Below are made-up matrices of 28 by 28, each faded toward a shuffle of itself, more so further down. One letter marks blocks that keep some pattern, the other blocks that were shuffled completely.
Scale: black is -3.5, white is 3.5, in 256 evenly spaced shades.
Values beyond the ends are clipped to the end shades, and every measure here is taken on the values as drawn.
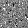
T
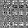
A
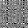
A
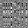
A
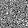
T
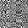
A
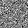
T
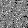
T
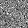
T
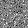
T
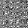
A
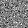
T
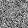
T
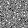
T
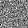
T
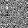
A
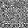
A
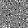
A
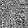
A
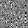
A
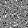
A
